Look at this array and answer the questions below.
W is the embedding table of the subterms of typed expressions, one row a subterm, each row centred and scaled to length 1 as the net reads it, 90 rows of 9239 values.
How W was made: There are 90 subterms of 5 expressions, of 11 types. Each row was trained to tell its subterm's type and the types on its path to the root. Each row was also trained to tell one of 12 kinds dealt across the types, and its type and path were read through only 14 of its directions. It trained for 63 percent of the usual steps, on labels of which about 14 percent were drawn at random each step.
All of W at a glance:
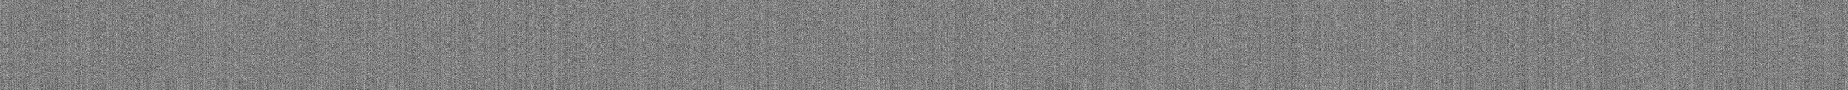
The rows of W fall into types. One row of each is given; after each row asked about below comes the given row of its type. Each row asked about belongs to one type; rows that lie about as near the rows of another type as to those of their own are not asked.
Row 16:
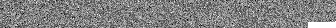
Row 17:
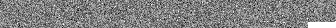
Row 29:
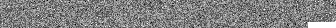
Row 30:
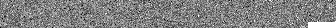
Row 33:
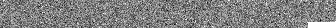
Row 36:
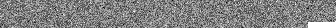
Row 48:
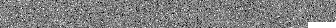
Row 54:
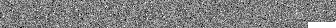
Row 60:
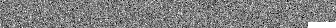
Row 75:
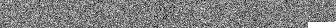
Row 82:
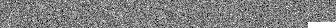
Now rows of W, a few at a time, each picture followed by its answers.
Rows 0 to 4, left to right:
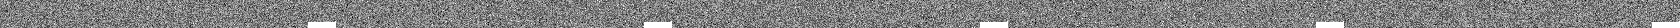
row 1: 30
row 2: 29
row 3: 60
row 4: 29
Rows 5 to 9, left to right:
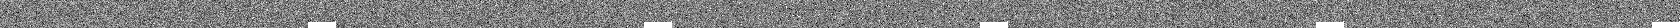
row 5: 30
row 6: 54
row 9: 17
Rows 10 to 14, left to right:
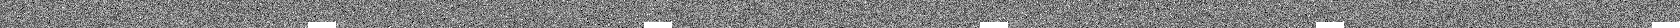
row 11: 17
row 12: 36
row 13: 17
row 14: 75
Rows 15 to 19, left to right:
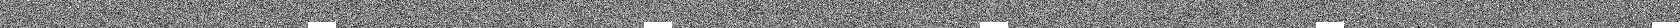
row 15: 48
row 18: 30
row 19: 48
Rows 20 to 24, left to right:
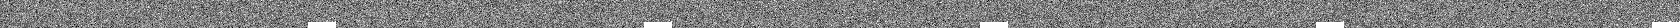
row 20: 36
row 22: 29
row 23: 29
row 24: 36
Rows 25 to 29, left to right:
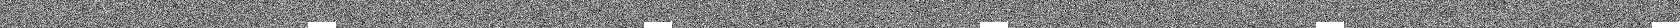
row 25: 36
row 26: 30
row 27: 82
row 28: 82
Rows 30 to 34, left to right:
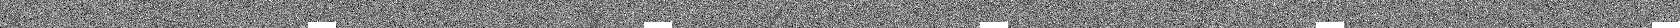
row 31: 82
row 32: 75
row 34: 48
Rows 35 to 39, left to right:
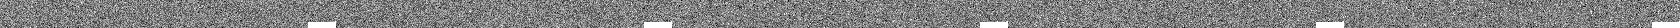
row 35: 75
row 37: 33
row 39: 48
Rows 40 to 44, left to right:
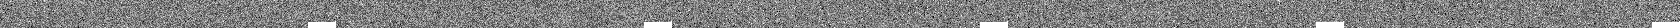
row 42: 54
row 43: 82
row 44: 36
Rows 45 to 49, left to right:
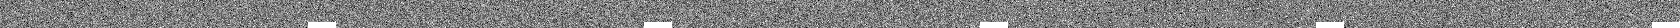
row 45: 60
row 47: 60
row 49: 75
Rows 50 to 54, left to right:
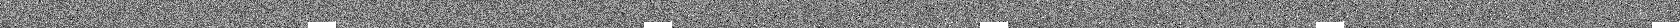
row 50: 75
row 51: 30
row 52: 33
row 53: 54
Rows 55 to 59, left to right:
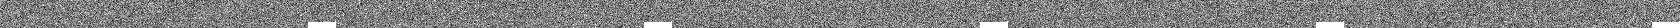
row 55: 60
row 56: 30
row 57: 75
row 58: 36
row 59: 48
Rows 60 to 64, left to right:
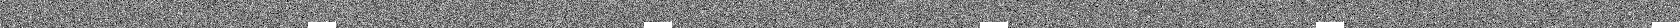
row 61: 33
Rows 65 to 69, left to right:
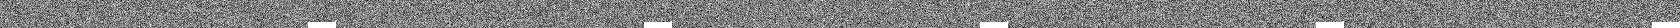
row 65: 29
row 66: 30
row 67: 54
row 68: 75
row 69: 36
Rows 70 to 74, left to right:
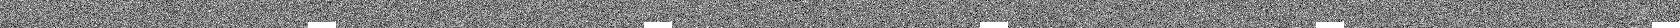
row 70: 75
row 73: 54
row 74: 48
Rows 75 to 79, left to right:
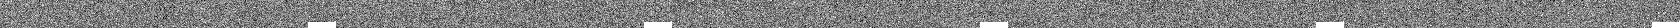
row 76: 48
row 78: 29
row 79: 60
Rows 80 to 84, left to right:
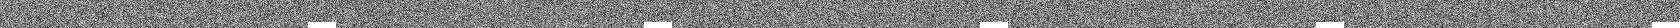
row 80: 29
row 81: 60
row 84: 82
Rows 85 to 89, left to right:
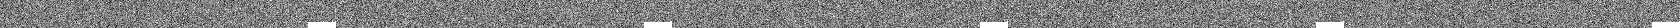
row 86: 82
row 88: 29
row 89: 82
